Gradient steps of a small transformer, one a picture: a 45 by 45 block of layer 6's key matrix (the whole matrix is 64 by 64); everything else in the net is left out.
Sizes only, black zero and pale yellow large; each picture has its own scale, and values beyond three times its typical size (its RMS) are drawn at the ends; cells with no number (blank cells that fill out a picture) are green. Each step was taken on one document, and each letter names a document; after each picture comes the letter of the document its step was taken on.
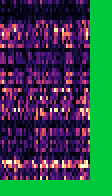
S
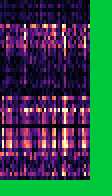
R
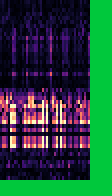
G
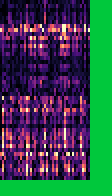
R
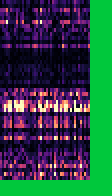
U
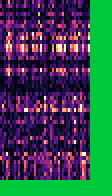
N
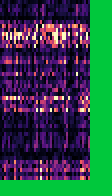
S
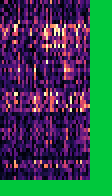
S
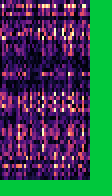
N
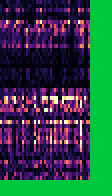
U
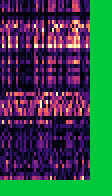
U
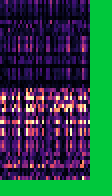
G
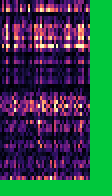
U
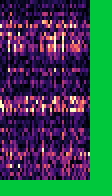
N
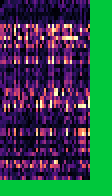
S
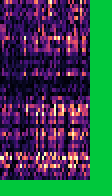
N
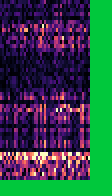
R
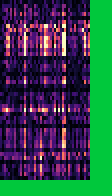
R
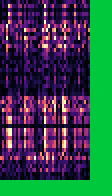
R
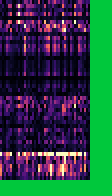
N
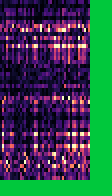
N
